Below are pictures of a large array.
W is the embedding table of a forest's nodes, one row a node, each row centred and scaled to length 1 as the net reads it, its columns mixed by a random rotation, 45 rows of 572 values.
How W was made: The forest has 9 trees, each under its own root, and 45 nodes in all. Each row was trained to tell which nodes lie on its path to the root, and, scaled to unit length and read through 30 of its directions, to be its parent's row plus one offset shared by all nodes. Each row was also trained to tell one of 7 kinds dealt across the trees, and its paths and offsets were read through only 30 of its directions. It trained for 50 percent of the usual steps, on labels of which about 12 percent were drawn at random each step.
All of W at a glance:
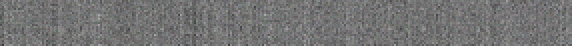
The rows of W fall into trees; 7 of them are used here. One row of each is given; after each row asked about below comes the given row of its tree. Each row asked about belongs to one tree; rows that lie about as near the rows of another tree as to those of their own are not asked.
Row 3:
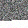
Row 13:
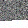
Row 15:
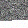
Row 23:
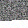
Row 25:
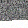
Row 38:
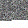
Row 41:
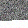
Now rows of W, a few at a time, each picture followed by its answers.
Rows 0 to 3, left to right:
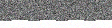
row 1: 13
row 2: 13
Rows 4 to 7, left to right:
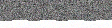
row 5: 25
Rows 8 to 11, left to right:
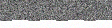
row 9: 3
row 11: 25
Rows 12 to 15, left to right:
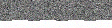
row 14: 15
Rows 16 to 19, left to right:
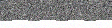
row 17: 25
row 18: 25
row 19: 15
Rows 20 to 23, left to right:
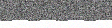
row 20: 38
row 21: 13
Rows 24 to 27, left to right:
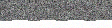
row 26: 38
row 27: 15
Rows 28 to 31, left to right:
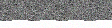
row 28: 15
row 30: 15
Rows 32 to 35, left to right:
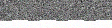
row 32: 25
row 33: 15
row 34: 38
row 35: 23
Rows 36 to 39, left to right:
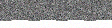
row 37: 3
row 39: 25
